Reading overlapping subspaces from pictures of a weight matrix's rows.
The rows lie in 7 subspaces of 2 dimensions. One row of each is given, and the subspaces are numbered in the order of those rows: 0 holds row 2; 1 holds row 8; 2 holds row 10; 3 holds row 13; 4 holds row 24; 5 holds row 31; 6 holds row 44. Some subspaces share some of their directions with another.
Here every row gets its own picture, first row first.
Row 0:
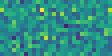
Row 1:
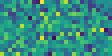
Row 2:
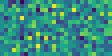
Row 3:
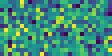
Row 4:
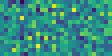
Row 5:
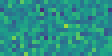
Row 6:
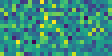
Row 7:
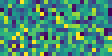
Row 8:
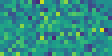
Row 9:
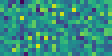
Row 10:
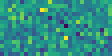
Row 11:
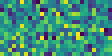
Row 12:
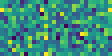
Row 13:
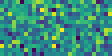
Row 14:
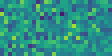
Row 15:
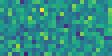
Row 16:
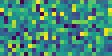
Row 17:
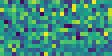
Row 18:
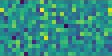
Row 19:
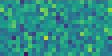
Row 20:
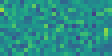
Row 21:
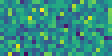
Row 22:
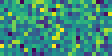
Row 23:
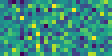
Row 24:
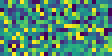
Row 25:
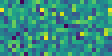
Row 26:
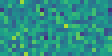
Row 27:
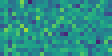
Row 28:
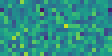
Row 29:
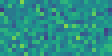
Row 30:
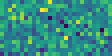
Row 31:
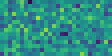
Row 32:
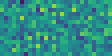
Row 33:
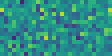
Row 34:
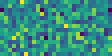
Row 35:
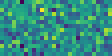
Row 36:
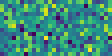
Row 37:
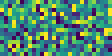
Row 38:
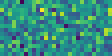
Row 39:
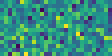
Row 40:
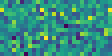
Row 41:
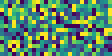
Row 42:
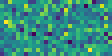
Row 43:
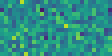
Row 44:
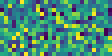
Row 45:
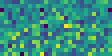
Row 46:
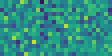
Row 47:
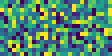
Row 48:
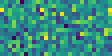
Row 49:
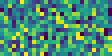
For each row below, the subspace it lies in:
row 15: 6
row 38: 3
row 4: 0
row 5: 5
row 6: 1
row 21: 6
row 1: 1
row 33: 2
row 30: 2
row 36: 4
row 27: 5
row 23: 0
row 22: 3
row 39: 6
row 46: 1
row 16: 2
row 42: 4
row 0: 5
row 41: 4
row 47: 3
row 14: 2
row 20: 6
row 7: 6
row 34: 3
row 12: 3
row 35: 3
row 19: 4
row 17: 4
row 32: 0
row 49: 2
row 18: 1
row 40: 5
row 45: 0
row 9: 0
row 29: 6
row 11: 1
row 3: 5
